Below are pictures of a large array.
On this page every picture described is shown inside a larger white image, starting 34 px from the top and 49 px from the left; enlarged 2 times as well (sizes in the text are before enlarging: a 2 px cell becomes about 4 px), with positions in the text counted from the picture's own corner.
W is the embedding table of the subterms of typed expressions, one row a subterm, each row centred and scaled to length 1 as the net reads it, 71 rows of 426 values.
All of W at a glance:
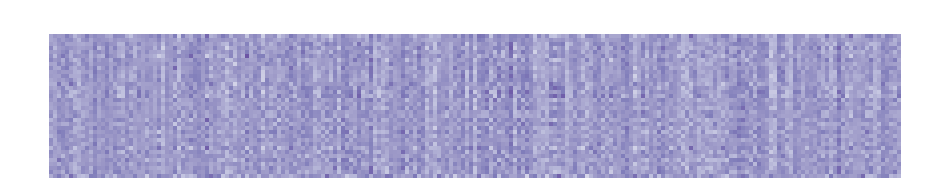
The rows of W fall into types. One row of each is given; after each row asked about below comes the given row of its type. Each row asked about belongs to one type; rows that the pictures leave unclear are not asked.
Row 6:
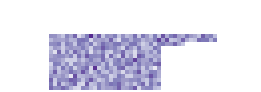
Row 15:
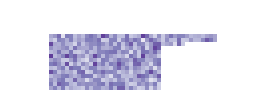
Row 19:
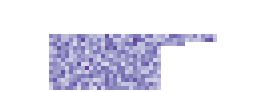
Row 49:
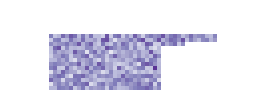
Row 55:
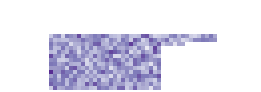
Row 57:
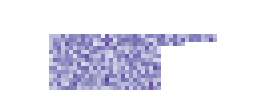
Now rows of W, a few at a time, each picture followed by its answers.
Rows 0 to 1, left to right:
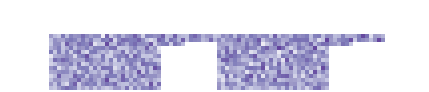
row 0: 57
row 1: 57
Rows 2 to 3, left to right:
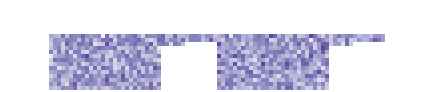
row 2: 57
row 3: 15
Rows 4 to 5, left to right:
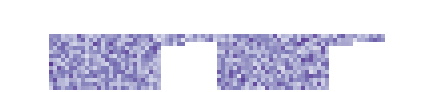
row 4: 19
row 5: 55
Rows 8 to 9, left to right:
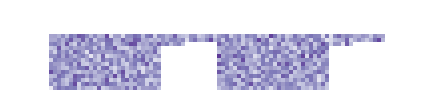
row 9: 15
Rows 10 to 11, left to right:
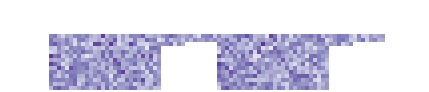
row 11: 49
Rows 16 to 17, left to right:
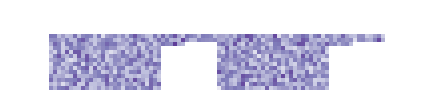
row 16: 6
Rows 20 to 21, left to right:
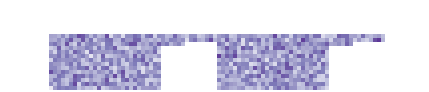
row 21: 19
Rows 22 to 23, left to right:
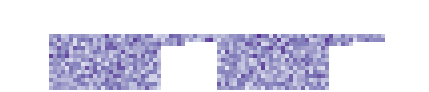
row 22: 19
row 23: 57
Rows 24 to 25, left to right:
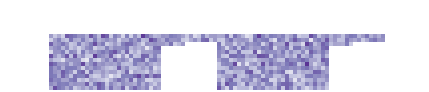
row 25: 15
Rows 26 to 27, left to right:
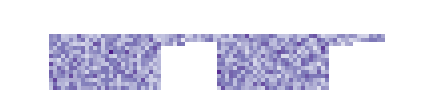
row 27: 55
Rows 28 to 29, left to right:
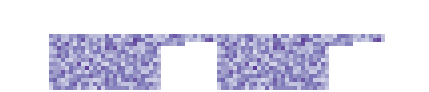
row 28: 19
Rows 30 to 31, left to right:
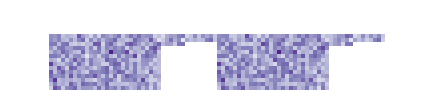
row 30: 19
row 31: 19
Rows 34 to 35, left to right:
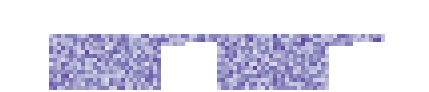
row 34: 55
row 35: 19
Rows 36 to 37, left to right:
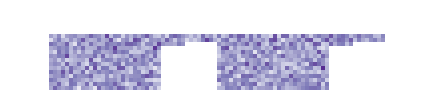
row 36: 19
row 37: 49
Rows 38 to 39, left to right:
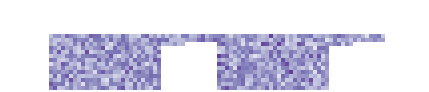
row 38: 55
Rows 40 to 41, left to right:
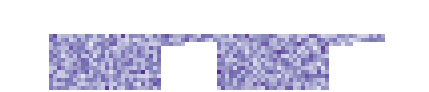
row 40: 6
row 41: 55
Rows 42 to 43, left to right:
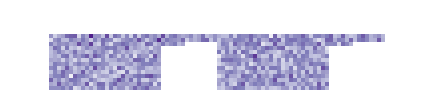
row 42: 49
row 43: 57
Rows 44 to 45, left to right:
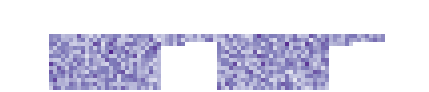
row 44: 19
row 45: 15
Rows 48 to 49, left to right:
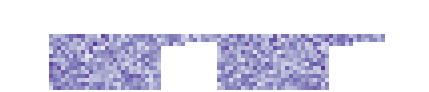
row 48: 49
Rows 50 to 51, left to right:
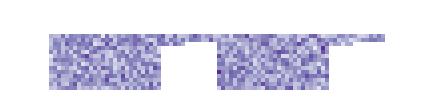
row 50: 57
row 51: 55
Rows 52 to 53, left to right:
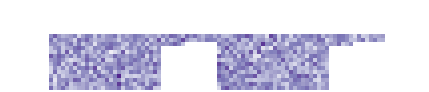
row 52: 6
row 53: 49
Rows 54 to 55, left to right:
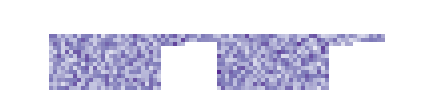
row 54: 6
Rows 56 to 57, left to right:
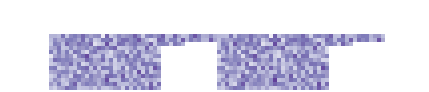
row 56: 57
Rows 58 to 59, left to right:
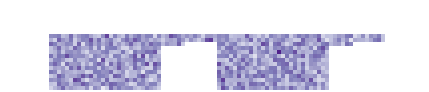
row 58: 15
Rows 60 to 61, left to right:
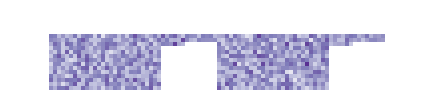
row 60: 6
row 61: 15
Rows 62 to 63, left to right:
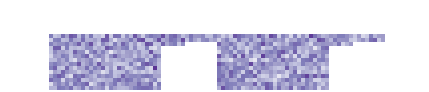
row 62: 49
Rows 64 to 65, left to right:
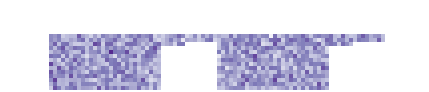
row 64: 19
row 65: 57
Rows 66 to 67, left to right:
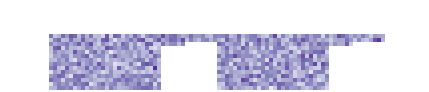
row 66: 49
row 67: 15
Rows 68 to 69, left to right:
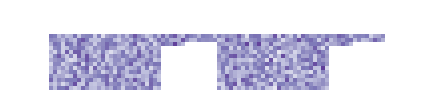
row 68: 6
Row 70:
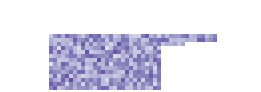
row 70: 55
